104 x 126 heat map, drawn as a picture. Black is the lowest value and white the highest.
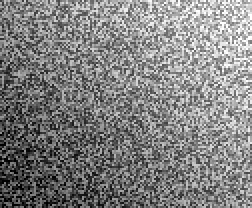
Slope: up to the top right. Ninth with the lowest average: bottom left. Mirror symmetry: none. Stripes: none. Ninth with the highest average: top right.
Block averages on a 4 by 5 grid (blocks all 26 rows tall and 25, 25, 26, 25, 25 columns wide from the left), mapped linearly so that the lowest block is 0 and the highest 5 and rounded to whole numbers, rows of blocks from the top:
2 3 4 4 5 / 2 2 3 4 4 / 1 1 2 3 4 / 0 1 1 2 3
